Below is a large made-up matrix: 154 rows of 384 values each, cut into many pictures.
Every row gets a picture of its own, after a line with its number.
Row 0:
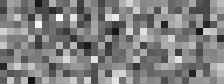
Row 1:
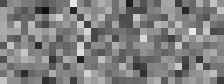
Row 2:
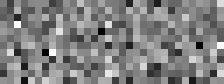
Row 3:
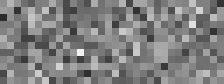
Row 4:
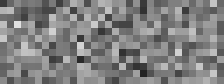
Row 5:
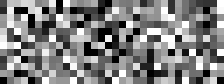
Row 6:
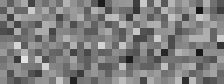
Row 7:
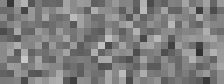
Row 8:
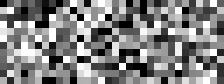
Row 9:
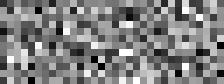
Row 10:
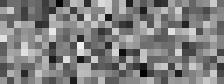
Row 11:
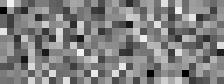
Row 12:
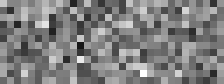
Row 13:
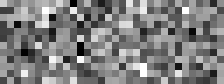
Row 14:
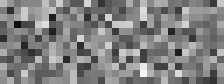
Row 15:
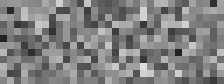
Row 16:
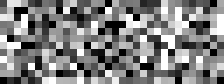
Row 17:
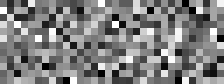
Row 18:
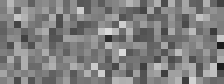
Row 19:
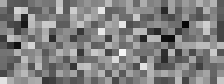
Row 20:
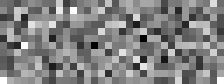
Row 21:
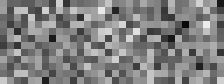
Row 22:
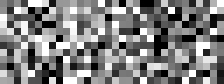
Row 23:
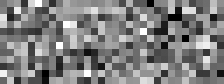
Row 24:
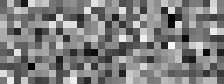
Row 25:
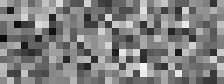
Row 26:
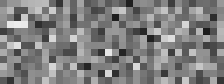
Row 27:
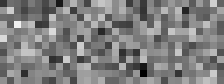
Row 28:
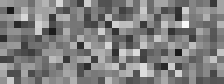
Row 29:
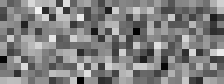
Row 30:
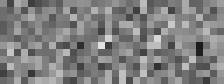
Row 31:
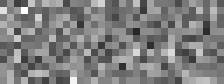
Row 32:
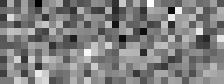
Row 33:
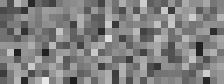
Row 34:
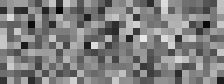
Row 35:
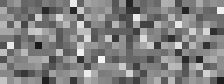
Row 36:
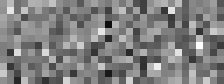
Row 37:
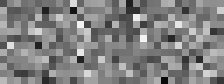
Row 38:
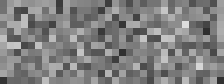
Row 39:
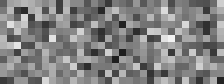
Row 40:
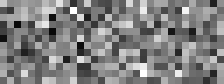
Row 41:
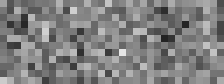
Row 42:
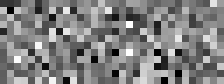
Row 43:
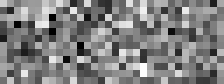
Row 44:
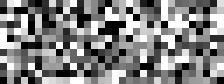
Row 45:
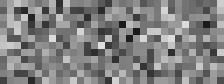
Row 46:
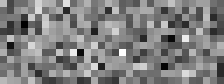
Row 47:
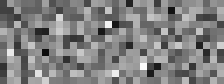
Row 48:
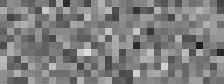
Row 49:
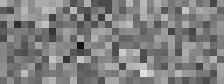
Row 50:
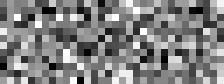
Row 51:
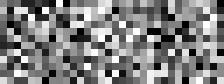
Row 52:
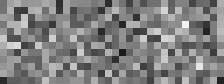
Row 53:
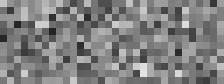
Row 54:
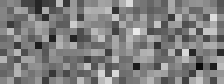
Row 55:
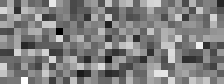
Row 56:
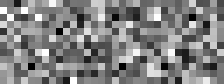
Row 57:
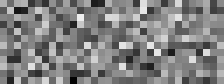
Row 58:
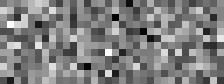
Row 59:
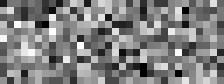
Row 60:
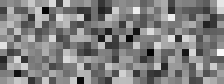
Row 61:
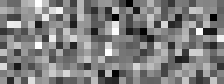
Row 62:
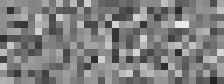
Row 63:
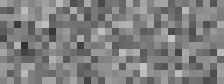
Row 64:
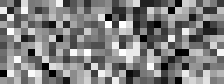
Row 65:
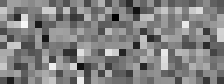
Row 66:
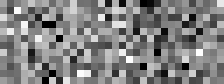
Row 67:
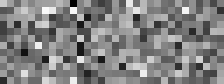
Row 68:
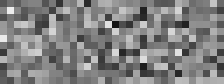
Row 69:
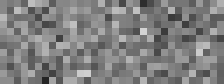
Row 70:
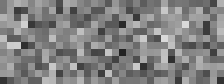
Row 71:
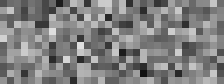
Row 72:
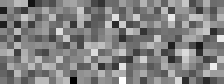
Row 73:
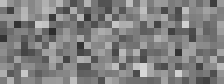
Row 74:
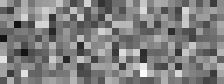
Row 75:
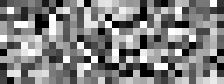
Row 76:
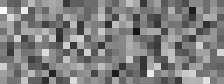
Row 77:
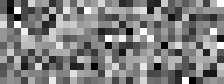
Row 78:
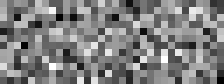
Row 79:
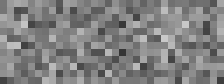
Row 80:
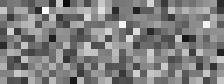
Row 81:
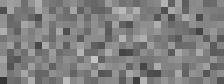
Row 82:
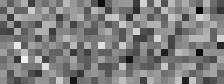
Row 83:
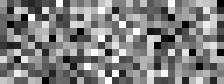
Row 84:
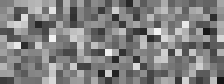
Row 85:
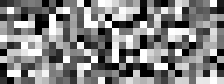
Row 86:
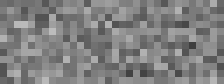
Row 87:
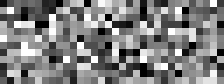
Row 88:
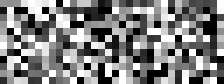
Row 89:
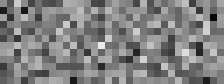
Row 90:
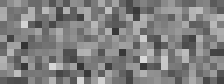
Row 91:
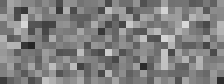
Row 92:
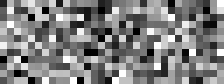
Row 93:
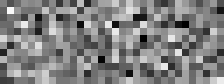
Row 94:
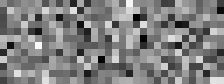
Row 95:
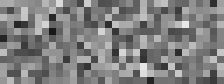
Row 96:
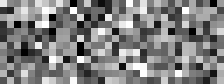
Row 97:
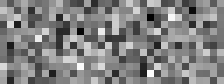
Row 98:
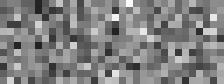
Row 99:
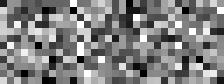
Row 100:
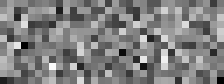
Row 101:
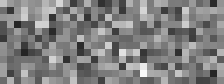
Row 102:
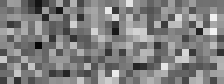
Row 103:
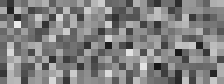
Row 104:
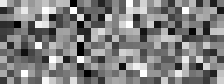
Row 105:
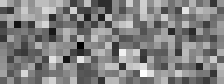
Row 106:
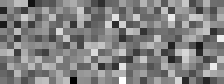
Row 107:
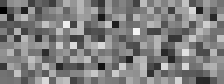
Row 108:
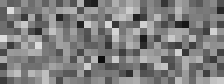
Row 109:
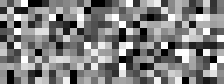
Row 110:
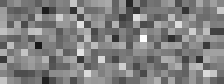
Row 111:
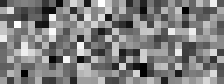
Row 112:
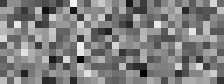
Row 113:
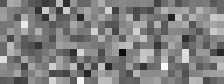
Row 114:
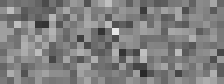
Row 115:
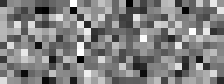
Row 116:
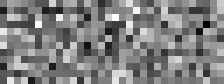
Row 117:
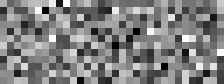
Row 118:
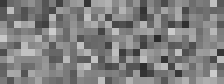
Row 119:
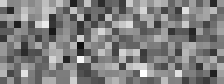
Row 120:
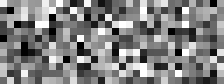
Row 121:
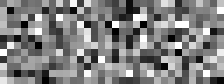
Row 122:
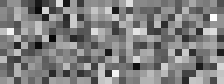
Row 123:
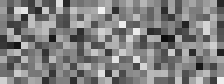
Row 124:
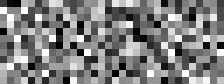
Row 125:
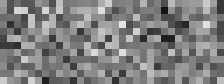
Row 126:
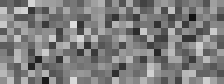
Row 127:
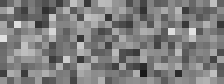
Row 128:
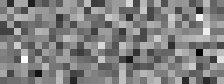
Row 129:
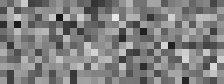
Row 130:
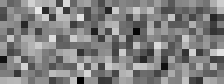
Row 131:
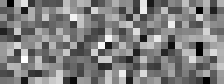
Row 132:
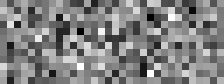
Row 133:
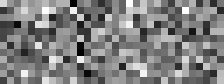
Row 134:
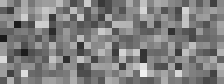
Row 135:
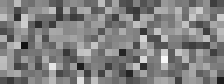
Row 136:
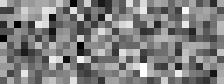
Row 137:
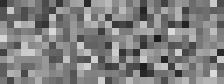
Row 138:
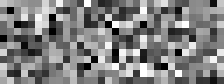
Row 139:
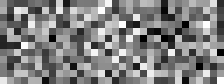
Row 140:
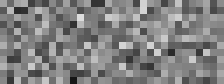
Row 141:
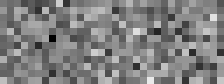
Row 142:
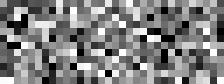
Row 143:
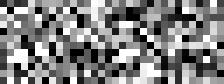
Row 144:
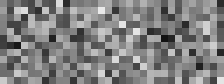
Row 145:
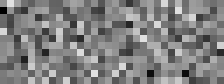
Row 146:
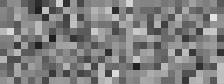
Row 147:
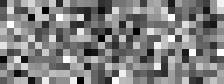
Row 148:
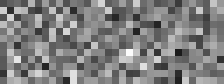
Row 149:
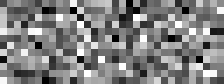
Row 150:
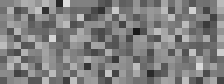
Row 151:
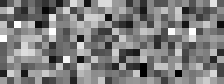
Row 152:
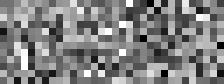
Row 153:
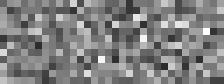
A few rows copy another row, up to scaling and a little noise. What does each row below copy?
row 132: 97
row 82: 6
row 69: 22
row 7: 131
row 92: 147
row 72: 106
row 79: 70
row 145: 11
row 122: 146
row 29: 130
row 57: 140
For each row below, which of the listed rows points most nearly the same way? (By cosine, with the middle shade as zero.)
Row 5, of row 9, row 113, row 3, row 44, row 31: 44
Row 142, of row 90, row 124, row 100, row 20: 20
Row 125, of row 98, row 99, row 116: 98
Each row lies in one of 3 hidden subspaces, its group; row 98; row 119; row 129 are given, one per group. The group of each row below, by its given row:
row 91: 98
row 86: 119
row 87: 119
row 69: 129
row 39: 98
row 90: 98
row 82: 129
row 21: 98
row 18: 129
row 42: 129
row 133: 119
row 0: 98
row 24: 129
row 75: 119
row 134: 119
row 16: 98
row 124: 129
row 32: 129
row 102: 98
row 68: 119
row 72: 129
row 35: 119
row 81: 129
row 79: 98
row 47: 129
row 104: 119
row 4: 119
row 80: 98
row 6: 129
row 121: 119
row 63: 119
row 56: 129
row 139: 98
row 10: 119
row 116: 98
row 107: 129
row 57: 129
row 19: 98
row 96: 119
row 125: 98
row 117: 98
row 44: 98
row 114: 119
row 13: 119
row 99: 119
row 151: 119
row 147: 98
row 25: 119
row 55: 129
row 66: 129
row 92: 98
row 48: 98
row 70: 98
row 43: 119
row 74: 119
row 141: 98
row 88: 98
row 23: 129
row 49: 119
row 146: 98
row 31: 129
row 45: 98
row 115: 119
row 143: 129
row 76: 129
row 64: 129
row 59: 119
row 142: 98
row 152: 129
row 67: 119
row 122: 98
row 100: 98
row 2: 129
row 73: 119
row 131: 129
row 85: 119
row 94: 119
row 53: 119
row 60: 98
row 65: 98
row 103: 129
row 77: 129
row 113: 98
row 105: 119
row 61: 98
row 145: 129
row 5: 98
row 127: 119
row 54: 98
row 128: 129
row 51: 98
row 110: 119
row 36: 129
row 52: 98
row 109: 129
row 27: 119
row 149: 119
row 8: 119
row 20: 98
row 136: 119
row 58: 98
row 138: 119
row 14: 119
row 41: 98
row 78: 98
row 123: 98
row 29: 98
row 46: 98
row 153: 119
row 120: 119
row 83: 98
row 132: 129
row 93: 119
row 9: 129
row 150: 98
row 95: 119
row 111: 119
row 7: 129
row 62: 119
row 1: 119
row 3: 129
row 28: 119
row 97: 129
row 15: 119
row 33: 129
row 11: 129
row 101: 119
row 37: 119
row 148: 129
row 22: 129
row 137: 119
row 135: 98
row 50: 98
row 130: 98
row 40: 119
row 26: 98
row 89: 129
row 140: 129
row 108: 119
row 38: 98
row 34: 98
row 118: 119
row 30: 129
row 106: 129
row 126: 129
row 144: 98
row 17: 129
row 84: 98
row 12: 119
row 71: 119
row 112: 119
